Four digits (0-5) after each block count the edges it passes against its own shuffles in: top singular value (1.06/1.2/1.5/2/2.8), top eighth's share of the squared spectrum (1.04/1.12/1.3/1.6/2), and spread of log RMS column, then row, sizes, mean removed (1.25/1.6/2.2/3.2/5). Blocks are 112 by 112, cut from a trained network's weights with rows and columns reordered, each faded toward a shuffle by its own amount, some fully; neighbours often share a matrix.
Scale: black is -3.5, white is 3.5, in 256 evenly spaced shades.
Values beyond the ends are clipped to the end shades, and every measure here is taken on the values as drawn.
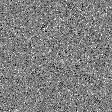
0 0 0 0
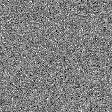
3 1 0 0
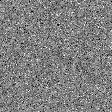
2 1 0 0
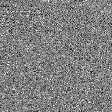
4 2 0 1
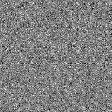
4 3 0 2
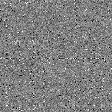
3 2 1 1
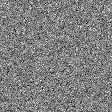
1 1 0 0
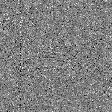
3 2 1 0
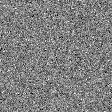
2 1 0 0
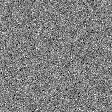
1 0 0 0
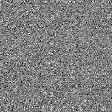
4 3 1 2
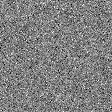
1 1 0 0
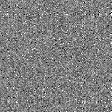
4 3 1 2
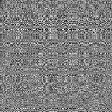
5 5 2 4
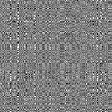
5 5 3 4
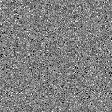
3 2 1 1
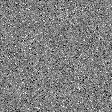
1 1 0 0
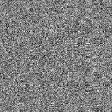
4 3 1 2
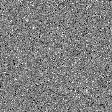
2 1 0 0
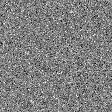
0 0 0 0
